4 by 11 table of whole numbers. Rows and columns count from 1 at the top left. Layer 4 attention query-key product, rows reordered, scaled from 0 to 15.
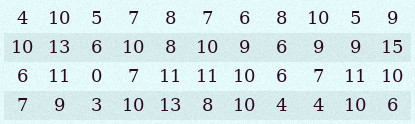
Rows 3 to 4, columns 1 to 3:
6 11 0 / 7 9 3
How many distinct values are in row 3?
5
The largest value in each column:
10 13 6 10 13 11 10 8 10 11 15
